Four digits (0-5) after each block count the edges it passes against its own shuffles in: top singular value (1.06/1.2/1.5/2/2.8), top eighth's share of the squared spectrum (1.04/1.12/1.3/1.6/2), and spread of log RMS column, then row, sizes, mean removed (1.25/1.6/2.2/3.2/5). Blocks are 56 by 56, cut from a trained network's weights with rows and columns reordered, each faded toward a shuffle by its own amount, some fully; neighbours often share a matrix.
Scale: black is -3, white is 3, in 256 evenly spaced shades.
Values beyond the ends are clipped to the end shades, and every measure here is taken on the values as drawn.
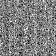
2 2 0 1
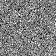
0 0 0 0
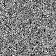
0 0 0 0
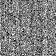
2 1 0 0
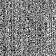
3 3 0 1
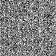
2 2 0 2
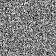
0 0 0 0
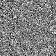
0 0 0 0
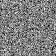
0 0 0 0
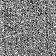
1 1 0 0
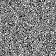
0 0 0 0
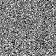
2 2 0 1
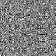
3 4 2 3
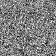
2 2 0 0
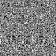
3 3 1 2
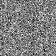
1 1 0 0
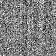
2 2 0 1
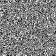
2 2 0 1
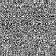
3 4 1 2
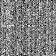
3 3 0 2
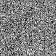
1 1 0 0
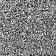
0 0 0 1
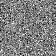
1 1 0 0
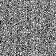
1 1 0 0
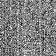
2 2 0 1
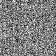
1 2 0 0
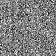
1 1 0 0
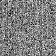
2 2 1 1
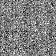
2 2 0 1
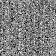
2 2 0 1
